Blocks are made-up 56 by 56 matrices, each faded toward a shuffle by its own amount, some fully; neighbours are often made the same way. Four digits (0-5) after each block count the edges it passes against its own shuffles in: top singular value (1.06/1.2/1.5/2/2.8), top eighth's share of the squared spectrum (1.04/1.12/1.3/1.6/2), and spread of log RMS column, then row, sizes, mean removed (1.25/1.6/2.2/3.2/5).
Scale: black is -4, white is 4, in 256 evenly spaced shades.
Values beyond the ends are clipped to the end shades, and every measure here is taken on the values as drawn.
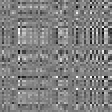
5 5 4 4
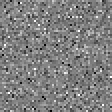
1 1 0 0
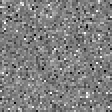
0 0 0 0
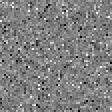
0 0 0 0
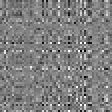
5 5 3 3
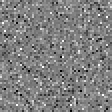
0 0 0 0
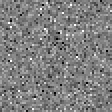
1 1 0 0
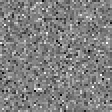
0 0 0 0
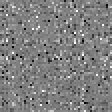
4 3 1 1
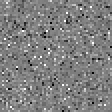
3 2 0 0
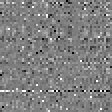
4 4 1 2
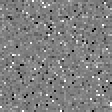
0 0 0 0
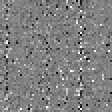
3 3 2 0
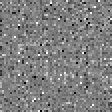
3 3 2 1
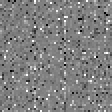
2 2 1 0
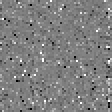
2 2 0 0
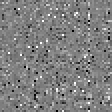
3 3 1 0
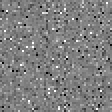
2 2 0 0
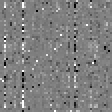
4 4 2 1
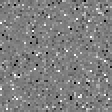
1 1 0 0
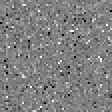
1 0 0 0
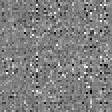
3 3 3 2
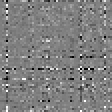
4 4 3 3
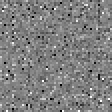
1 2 1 0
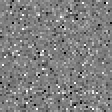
1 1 0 0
